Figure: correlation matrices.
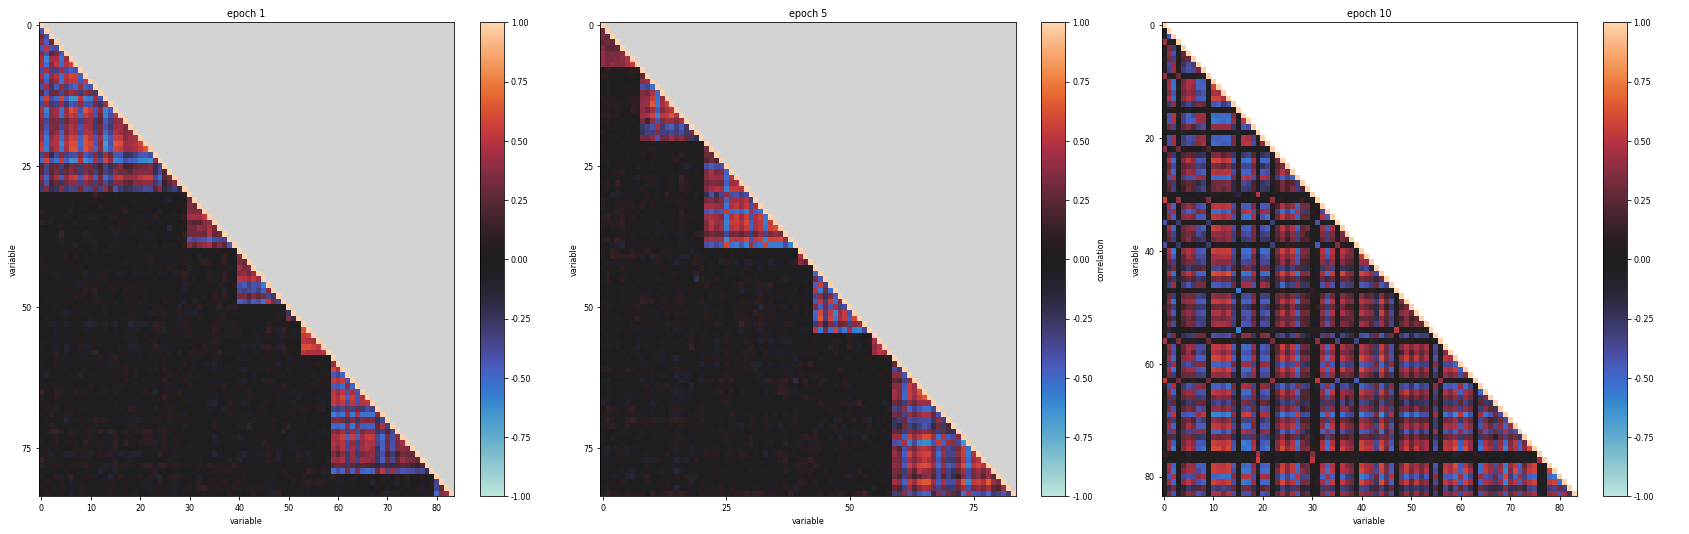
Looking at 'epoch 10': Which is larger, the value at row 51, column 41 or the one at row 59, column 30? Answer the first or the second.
the first
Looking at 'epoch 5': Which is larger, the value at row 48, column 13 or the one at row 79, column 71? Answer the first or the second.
the first
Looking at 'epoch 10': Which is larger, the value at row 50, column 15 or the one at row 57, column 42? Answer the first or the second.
the second
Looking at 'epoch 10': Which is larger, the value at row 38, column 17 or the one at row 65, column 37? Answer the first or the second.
the second
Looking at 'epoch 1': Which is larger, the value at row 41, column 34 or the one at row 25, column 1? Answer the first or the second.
the first
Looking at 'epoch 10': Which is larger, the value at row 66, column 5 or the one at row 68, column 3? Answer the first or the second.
the first
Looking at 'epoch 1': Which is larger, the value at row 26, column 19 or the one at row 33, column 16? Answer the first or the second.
the first
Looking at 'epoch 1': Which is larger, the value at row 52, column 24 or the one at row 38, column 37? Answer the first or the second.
the first
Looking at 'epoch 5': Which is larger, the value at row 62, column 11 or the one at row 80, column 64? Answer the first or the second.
the second
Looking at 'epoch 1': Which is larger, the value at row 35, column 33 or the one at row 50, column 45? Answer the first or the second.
the first
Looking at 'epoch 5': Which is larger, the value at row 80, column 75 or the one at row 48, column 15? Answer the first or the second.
the first
